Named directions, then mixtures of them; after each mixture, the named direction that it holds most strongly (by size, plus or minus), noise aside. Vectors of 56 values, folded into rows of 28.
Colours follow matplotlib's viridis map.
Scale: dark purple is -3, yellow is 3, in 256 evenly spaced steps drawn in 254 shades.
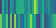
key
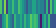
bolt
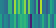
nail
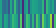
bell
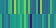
nail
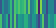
nail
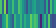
bolt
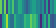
bolt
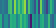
nail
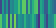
key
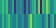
nail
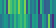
nail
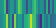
bolt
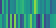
key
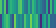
bolt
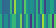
bell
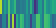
key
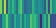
bolt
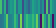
bolt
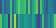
key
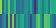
key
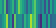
bolt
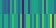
bell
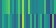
bell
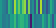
nail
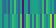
bell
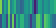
key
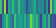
bolt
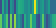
key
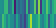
nail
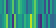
bolt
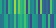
nail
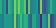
nail
